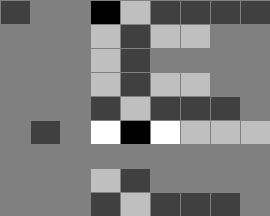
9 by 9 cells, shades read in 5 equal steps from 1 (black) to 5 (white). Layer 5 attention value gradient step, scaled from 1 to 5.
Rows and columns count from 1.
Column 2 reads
3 3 3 3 3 2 3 3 3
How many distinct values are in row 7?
1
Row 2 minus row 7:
0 0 0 1 -1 1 1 0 0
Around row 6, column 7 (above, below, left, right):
2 3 5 4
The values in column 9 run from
2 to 4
